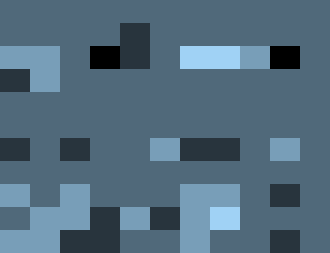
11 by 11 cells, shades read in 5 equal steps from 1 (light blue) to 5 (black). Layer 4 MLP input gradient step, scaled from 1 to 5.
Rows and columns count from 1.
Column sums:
32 29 33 37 34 33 29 29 32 36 33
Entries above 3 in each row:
0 1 3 1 0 0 4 0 1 2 3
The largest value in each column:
4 3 4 5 4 4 4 4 3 5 3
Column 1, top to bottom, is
3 3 2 4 3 3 4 3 2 3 2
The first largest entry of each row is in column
1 5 4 1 1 1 1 1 10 4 3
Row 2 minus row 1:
0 0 0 0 1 0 0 0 0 0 0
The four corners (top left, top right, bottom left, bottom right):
3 3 2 3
